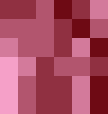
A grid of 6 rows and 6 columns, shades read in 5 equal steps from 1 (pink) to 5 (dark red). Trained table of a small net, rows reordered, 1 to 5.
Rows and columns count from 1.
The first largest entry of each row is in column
4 5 6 3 6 6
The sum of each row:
22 21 19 17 19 19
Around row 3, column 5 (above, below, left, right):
5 3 4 5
